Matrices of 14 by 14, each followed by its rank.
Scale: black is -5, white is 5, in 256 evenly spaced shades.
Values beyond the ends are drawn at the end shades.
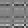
one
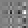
one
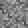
full rank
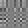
one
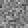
full rank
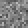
full rank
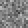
full rank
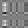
one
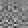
two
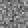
full rank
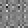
two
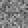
full rank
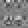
two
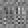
two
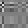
one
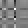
one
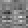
two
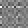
two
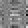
two
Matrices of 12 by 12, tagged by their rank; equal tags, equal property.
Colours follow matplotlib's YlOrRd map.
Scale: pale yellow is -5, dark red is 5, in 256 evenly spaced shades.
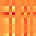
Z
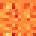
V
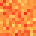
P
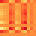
Z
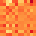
V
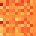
V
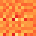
V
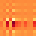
Z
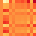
Z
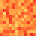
P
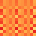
Z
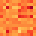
V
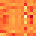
V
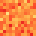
P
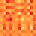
V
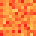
P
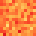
P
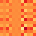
Z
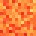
P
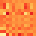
V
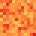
P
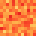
P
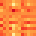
V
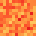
P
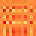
Z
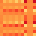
Z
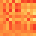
V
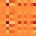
Z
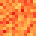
P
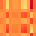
Z
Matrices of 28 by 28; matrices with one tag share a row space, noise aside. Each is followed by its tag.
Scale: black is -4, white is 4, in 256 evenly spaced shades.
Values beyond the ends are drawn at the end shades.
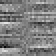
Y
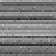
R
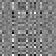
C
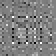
C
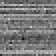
R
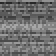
R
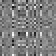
C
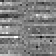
Y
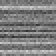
R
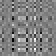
C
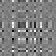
C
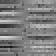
Y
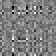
C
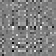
C
